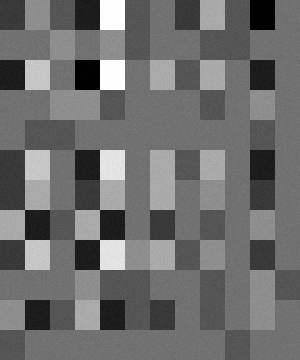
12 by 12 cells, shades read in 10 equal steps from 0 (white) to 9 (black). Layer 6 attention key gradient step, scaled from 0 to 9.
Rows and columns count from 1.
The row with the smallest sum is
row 9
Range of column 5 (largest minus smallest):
8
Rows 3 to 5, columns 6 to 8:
5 3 6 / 5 5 5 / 5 5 5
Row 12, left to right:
6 5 5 5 5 5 5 5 5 6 5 5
